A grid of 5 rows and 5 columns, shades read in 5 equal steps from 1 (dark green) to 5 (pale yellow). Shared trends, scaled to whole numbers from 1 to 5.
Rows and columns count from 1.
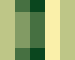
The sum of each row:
16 18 18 18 16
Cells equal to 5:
5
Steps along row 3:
down down up down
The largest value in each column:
4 3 2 5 4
